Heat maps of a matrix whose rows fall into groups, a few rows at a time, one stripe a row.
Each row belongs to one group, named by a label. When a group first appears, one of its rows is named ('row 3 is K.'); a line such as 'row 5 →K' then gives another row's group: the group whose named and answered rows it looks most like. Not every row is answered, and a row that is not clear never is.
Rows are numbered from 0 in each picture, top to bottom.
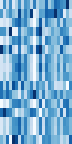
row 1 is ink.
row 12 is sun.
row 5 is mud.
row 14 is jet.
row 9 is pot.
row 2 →jet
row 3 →mud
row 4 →jet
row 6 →jet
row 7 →jet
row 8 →jet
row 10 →sun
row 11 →jet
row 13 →jet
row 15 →pot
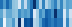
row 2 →ink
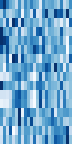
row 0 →sun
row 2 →pot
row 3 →mud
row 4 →sun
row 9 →mud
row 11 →jet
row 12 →ink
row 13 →ink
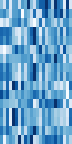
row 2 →jet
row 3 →sun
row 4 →sun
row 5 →jet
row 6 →ink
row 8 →sun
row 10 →sun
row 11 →ink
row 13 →pot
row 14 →sun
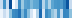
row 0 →mud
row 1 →jet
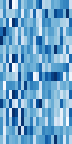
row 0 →mud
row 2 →pot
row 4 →mud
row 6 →pot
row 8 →ink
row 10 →pot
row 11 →mud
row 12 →pot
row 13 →pot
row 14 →ink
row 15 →ink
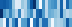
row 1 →mud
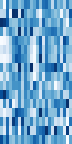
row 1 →pot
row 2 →sun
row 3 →ink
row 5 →jet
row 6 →jet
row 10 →sun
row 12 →jet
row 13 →pot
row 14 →ink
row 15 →sun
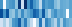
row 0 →ink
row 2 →jet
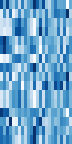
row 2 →jet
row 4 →sun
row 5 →sun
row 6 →jet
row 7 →sun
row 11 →jet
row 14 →sun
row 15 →sun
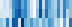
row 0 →jet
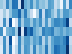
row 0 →pot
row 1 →jet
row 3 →ink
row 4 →mud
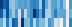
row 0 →sun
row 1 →sun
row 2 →pot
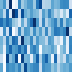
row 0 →mud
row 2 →sun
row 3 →mud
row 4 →pot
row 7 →ink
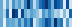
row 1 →pot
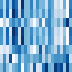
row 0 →pot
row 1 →pot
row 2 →jet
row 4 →pot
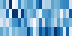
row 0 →mud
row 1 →pot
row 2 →jet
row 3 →ink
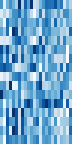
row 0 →ink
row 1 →jet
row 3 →pot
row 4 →jet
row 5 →sun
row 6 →pot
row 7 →sun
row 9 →mud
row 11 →ink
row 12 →pot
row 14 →pot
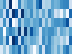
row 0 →mud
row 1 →pot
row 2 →mud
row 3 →ink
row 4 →pot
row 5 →jet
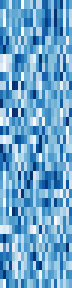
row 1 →ink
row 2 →ink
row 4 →sun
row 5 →sun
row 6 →jet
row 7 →jet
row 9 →pot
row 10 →sun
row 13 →jet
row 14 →sun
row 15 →jet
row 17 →sun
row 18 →sun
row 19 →ink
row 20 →ink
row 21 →pot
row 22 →ink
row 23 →pot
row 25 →jet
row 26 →sun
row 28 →sun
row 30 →sun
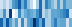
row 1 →mud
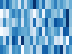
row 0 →sun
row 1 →jet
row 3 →jet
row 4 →pot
